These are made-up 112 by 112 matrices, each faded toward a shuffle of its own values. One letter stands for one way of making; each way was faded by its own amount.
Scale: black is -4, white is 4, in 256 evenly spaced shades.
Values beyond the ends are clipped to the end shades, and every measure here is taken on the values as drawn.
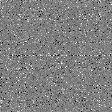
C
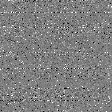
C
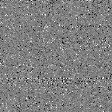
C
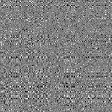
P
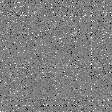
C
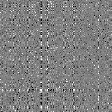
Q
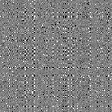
Q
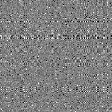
P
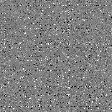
C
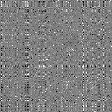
Q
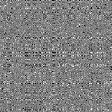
P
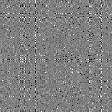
Q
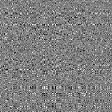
P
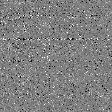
C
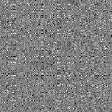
P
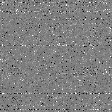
C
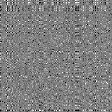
Q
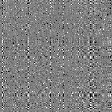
Q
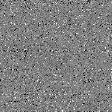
C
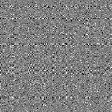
P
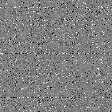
C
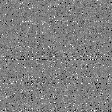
C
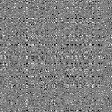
P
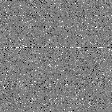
C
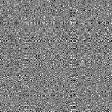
P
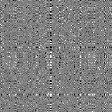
Q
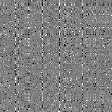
Q
